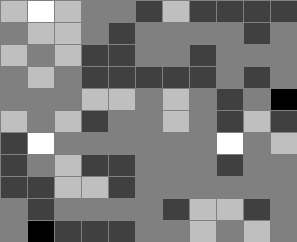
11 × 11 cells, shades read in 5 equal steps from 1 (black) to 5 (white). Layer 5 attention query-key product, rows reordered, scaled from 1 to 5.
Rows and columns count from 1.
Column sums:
33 35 38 30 28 31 34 32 32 31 30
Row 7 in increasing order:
2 3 3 3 3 3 3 3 4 5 5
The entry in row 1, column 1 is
4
